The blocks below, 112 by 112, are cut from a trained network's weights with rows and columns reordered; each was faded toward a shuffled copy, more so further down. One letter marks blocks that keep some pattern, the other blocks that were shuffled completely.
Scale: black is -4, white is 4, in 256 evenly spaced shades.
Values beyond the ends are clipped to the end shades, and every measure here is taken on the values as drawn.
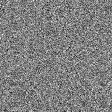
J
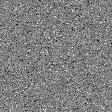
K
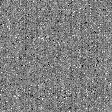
J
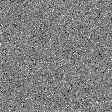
K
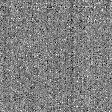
J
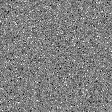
K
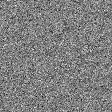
K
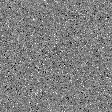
K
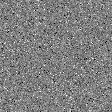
K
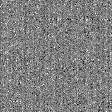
J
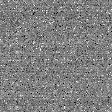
J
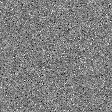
K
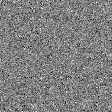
J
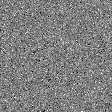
K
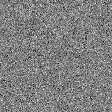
J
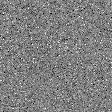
K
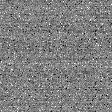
J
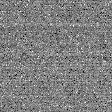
J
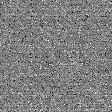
J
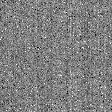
J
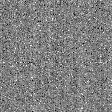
J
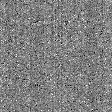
J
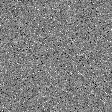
K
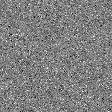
K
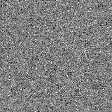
J
